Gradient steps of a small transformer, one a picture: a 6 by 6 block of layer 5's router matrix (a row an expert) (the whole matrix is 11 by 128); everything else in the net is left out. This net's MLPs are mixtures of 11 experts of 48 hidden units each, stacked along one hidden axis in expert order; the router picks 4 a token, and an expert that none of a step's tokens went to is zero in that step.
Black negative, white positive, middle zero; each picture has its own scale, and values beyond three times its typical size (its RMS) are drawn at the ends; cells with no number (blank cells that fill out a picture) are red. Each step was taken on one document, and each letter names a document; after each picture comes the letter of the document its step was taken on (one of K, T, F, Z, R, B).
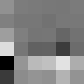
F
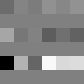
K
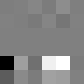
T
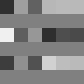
K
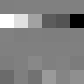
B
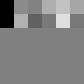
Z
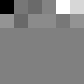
Z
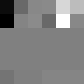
Z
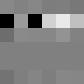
B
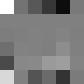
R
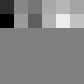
Z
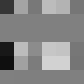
T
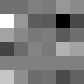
F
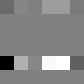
T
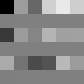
K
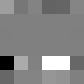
T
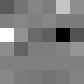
F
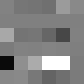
T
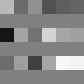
K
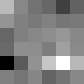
F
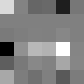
R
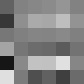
R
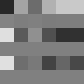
K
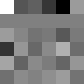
R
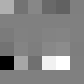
T
